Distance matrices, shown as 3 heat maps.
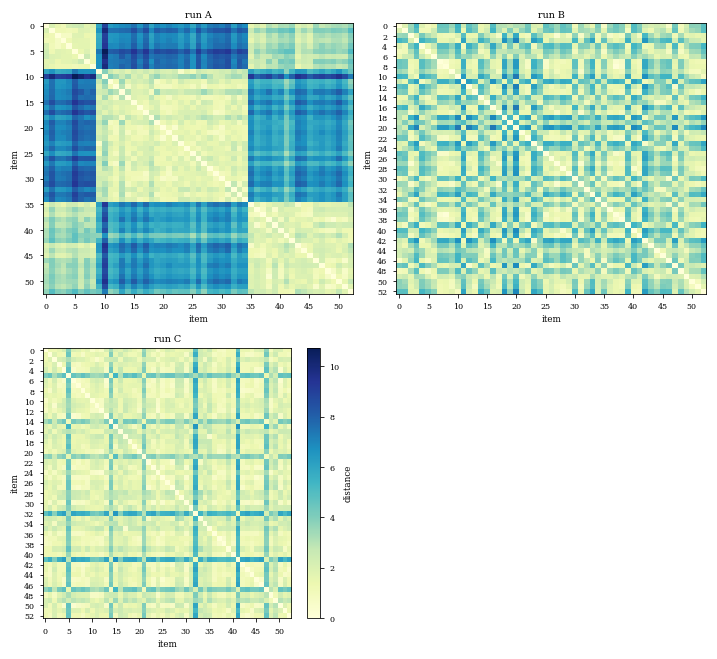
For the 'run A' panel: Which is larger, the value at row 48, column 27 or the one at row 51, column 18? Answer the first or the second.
the second
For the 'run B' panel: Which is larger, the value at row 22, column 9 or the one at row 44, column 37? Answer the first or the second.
the second
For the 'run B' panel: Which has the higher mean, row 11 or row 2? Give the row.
11
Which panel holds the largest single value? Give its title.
run A
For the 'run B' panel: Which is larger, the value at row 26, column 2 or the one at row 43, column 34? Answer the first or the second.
the second
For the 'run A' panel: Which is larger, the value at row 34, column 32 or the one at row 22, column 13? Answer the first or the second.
the second
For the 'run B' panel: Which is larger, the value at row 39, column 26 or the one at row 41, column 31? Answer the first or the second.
the first
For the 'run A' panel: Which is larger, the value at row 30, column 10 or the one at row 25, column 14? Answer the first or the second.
the first
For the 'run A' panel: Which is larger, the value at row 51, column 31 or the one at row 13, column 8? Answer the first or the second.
the second
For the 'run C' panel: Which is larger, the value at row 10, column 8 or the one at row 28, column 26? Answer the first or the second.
the second
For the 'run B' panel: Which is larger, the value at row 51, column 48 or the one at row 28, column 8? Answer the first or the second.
the first
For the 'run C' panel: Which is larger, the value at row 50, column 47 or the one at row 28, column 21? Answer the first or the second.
the first
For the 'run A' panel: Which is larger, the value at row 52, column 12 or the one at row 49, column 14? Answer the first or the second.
the second
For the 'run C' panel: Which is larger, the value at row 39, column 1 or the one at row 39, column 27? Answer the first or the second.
the second
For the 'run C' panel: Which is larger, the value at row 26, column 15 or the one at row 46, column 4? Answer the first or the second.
the first
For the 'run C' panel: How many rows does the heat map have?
53
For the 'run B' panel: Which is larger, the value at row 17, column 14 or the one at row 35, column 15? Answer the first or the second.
the first
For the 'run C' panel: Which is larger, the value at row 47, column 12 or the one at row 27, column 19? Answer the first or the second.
the first
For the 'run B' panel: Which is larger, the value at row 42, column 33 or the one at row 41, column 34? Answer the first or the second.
the first
